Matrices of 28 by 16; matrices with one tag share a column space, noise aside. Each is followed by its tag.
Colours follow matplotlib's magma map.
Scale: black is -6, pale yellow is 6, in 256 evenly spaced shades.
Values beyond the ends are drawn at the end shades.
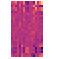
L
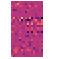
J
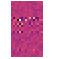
J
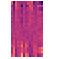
L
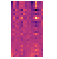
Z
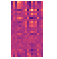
Z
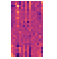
L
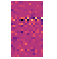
J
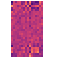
L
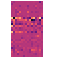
J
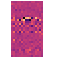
J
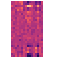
L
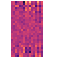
L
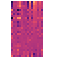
Z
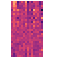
Z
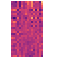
Z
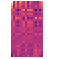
Z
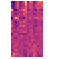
Z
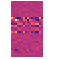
J
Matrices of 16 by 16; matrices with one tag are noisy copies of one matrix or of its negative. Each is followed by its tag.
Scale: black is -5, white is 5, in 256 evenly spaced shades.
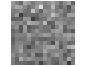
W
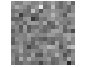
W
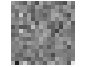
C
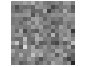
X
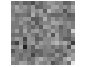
X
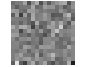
C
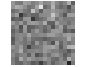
W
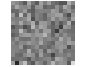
C
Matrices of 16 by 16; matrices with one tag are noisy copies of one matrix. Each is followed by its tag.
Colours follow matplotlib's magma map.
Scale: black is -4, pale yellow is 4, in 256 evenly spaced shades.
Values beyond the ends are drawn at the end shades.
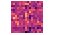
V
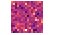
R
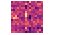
V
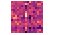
V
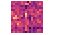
V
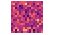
R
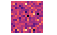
R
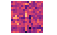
V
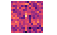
V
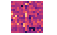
V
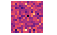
R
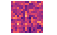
V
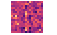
V
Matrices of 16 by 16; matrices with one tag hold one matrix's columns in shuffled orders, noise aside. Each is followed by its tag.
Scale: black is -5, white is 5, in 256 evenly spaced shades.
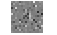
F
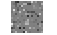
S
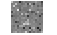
S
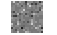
S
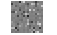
S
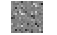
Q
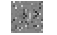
F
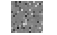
S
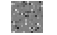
S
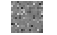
Q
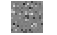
Q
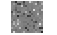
S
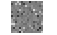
S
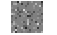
S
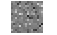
Q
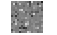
S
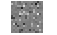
Q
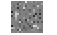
F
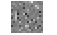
F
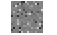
S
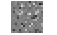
Q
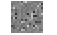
F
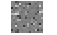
Q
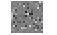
F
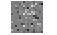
Q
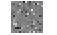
S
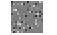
S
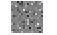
S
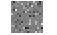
S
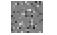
S
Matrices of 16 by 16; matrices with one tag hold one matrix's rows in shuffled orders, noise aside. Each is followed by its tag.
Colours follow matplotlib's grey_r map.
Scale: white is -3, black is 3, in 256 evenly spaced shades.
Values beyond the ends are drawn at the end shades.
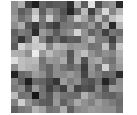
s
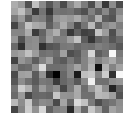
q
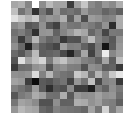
s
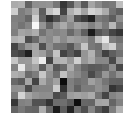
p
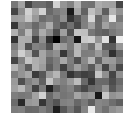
q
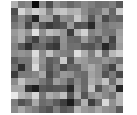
s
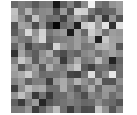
q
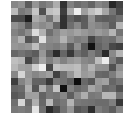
p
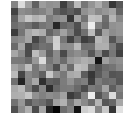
q
